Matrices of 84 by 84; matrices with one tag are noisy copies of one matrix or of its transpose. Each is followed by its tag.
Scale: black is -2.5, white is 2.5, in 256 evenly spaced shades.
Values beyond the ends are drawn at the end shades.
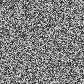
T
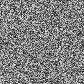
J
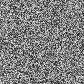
J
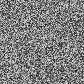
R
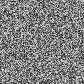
J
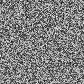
T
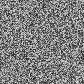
J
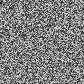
T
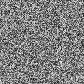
J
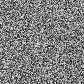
R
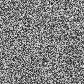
R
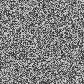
J
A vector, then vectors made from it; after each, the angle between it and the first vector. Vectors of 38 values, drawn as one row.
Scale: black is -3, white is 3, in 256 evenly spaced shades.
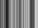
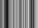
nearly parallel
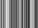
nearly opposite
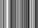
nearly opposite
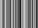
orthogonal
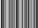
partly opposed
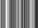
nearly opposite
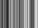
nearly parallel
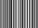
orthogonal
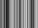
nearly parallel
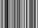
partly aligned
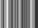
nearly opposite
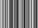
partly opposed
